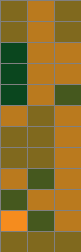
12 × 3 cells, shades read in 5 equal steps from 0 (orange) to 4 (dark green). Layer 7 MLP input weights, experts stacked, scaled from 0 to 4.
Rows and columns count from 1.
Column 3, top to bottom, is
2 2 1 1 3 1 1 1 1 1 1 2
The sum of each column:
27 20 17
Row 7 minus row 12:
0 0 -1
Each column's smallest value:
0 1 1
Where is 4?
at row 3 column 1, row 4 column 1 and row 5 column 1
